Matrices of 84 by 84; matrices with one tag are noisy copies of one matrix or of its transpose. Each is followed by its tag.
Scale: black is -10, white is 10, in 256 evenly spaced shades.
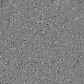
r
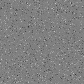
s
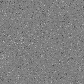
r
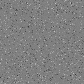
s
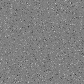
s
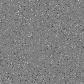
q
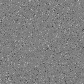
q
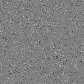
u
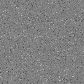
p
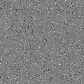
s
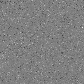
r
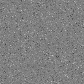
u
